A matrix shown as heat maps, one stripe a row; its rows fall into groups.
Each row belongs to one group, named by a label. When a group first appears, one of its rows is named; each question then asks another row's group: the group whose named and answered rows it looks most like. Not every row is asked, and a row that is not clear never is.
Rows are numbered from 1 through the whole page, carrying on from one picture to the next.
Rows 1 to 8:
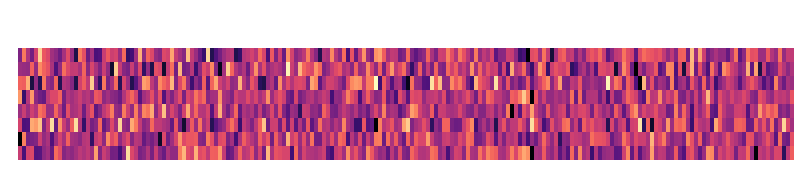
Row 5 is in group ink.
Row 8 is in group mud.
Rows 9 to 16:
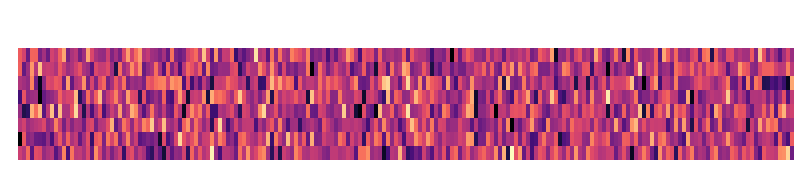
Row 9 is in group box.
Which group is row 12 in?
mud
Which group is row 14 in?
ink
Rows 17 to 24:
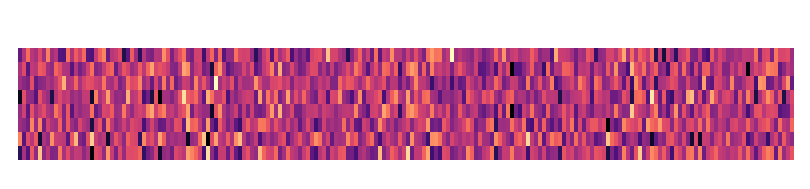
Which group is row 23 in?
mud
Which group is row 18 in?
ink
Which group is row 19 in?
box
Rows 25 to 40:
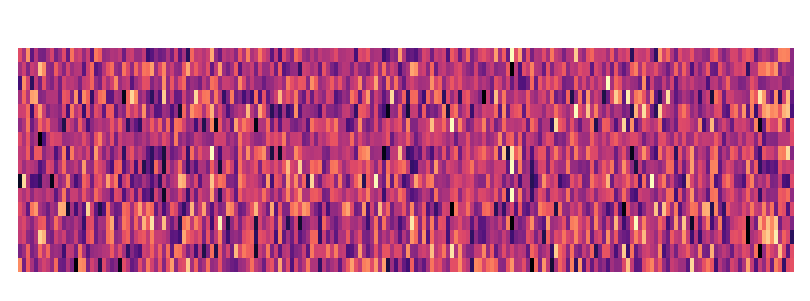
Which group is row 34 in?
mud
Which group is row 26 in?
ink
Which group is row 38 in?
ink
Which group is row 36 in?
box
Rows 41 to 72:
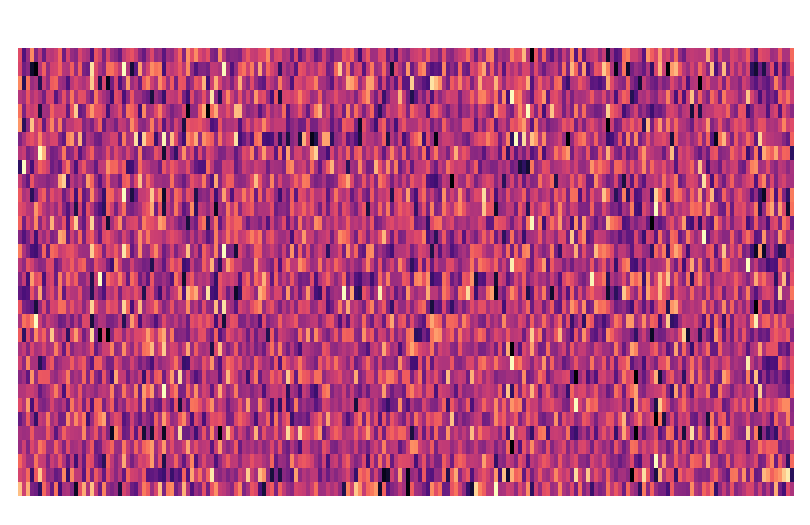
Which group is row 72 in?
mud
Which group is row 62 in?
ink
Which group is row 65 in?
ink
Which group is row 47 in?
ink
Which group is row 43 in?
mud
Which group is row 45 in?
mud
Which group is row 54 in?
box
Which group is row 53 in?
mud
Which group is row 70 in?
box
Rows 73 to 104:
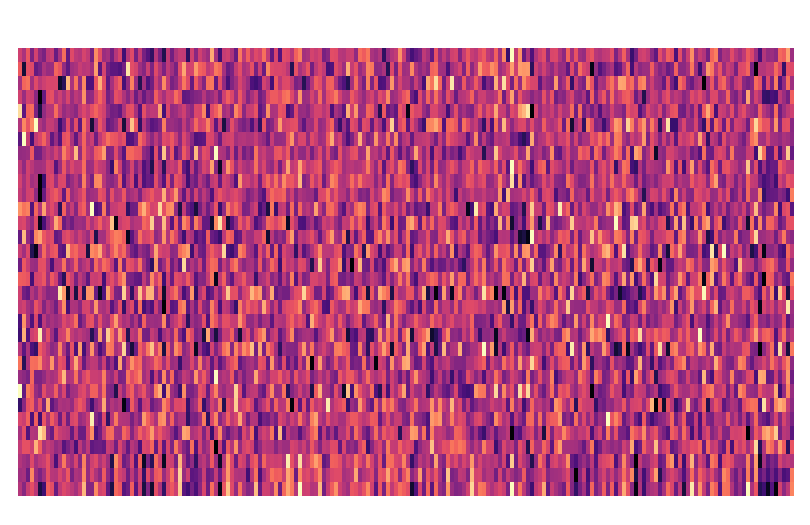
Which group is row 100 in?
ink
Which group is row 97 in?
mud
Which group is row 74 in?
mud
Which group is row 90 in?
box
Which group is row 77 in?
mud
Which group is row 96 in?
box
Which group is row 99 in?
mud
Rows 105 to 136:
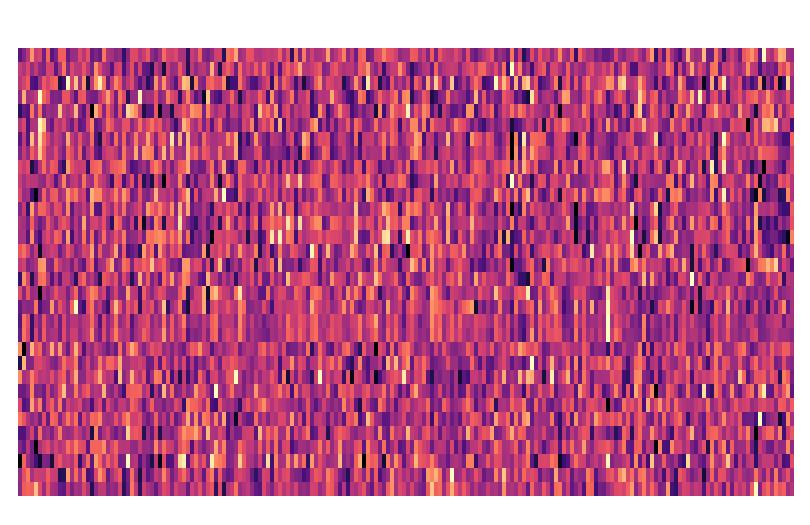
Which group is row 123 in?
mud
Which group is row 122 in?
mud
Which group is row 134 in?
mud
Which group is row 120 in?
ink
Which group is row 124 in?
mud
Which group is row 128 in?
mud
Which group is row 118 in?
ink
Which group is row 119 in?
mud
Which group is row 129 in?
box
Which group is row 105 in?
box
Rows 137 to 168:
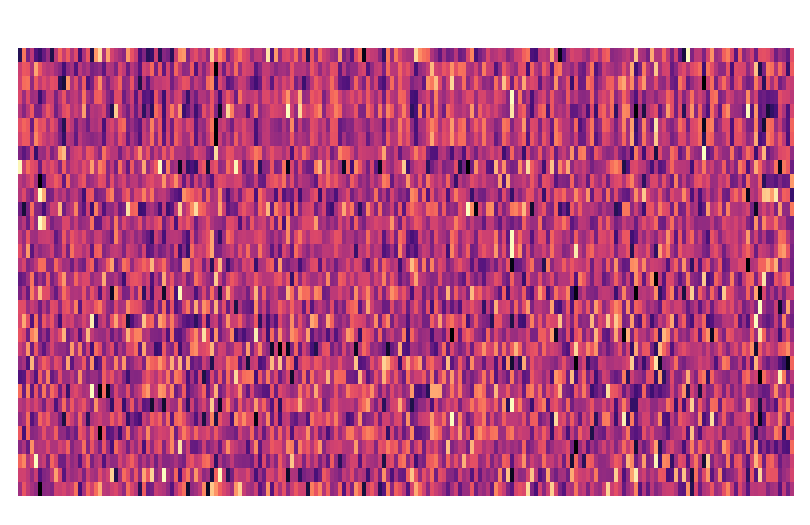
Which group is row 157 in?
box
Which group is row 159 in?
ink
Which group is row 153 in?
box
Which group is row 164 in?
mud
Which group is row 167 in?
ink
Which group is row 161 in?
mud
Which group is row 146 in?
ink
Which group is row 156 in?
mud
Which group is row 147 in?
ink
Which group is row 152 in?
ink
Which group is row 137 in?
mud
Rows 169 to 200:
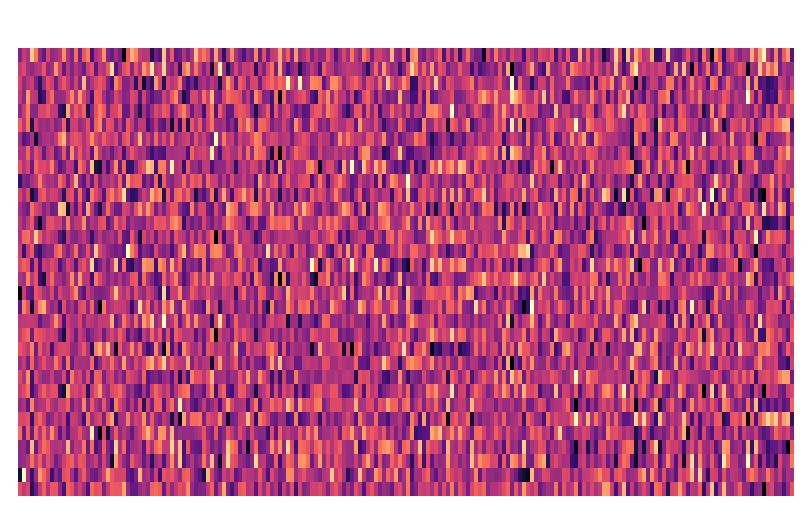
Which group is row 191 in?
ink
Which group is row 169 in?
box
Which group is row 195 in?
ink
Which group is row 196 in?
mud
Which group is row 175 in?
box
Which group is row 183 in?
mud
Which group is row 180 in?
box
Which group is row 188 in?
ink
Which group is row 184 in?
mud
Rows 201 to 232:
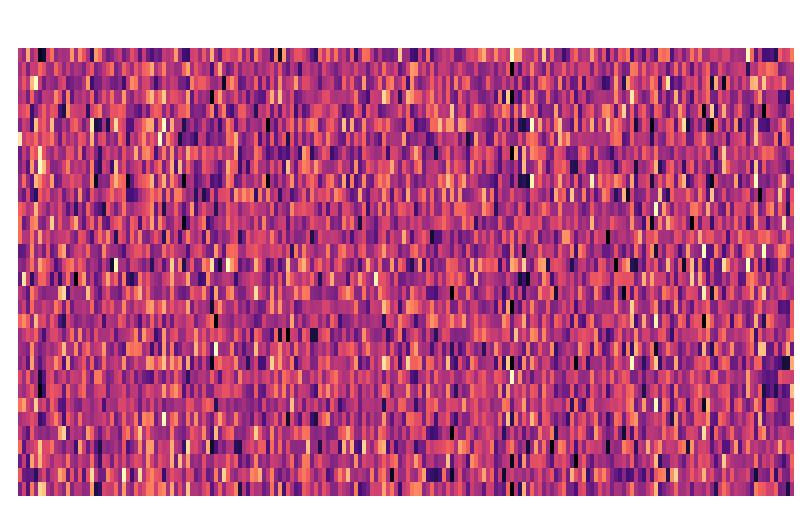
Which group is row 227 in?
ink
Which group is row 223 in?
ink
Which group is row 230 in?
ink
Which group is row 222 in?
box
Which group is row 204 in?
ink
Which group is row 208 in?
ink
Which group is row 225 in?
ink
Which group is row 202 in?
ink
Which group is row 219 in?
ink
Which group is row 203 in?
box
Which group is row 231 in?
box
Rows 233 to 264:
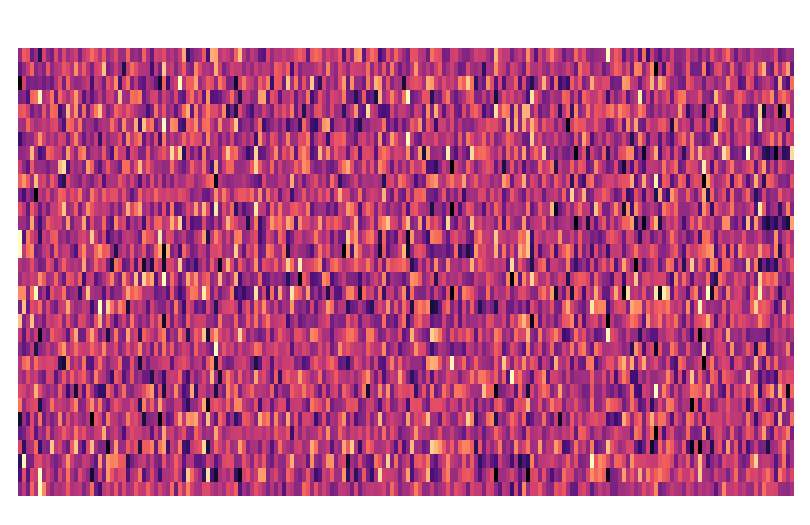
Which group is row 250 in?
box
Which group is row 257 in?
box
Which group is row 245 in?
ink
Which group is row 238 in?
ink
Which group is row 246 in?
mud
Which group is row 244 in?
box
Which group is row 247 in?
mud
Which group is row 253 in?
mud
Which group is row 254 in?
box
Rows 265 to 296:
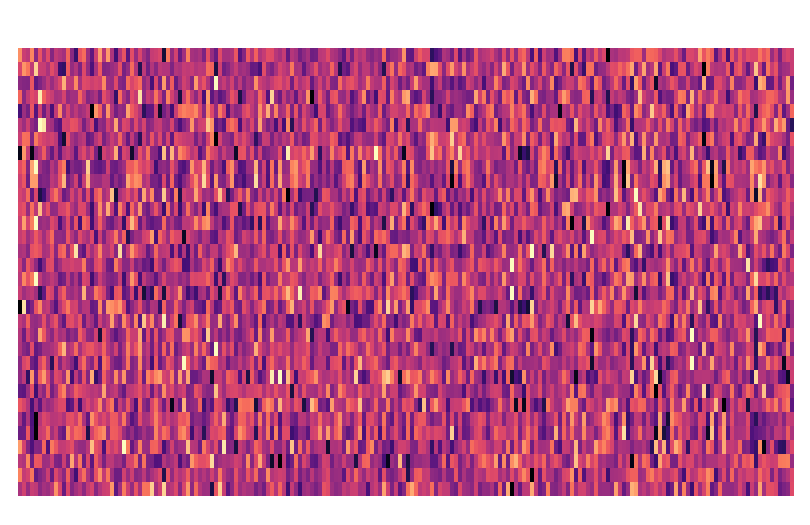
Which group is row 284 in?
ink
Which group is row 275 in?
ink
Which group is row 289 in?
box
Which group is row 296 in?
ink
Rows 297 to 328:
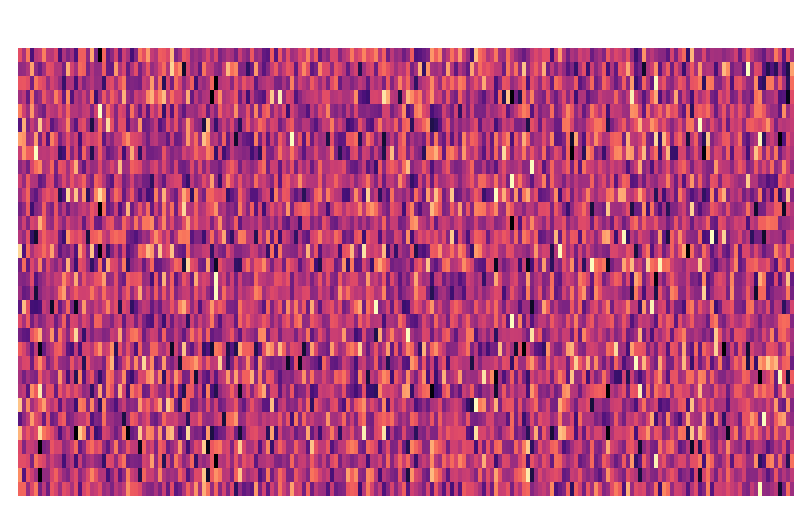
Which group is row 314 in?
box
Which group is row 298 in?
ink
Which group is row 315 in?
mud
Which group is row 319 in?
ink
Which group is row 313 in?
box
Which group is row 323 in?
box
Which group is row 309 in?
ink
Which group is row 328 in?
box
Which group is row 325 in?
mud
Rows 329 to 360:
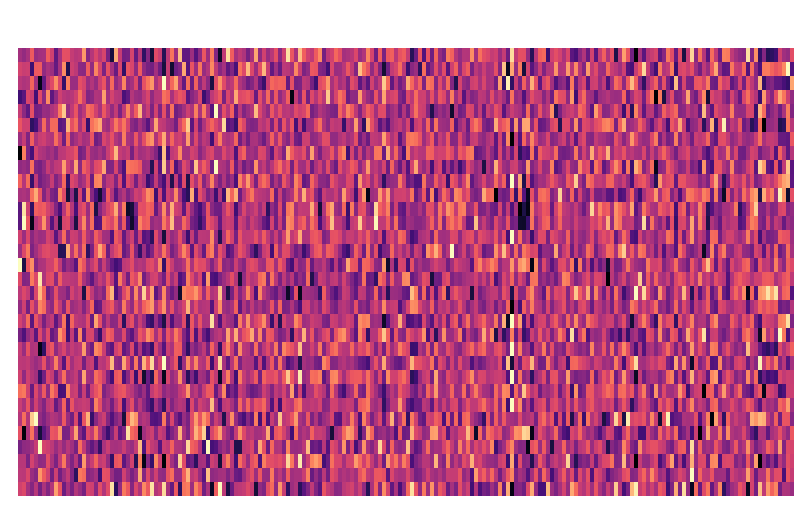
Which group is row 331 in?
ink
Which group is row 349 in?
box
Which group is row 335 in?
ink
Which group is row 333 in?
box
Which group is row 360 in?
ink
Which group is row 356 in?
mud
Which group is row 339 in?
box
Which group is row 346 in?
ink
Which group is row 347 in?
ink
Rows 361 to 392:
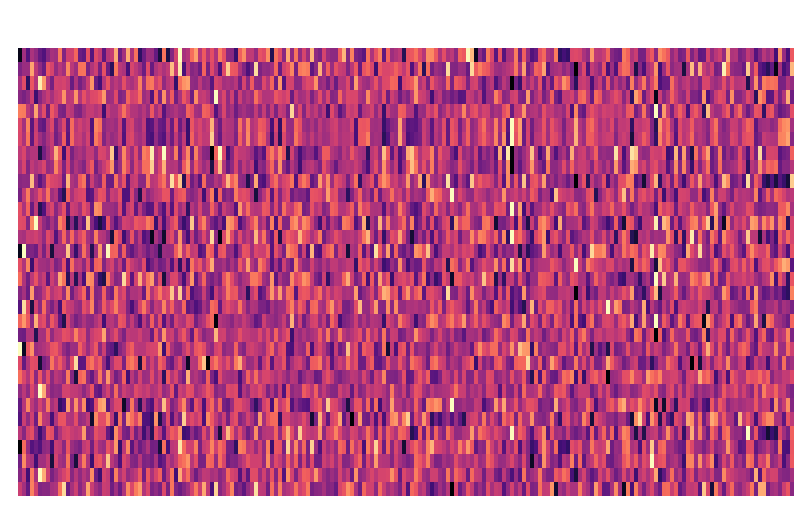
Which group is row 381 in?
box
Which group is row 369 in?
ink
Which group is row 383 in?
mud
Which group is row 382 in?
mud
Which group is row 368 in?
ink
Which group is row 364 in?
box
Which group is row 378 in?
ink
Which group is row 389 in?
mud
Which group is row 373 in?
box
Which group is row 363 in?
ink
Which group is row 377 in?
box
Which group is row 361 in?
mud
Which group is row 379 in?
mud
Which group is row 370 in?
ink
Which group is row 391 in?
ink
